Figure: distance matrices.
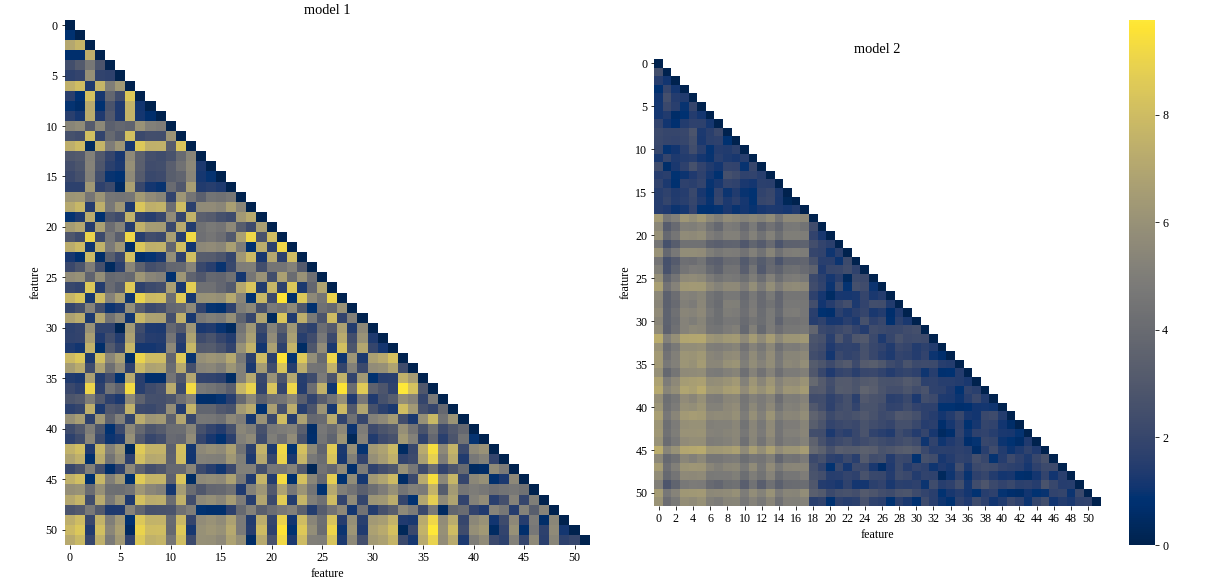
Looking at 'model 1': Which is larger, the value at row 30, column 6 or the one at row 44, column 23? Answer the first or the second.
the first
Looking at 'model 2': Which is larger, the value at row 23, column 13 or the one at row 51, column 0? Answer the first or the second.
the second
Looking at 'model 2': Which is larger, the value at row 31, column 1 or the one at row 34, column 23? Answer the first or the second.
the first
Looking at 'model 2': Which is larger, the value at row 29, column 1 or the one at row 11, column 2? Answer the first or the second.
the first
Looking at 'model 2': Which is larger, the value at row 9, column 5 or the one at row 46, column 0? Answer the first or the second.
the second
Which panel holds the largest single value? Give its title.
model 1
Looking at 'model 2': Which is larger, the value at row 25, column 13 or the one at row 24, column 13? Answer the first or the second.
the first
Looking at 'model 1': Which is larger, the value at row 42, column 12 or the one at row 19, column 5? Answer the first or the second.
the second
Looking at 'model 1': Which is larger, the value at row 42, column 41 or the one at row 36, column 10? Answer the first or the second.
the second
